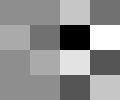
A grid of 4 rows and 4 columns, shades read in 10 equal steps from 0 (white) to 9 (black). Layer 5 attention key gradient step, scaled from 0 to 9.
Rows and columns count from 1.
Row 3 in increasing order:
1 3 4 6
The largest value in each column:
4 5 9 6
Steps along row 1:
same down up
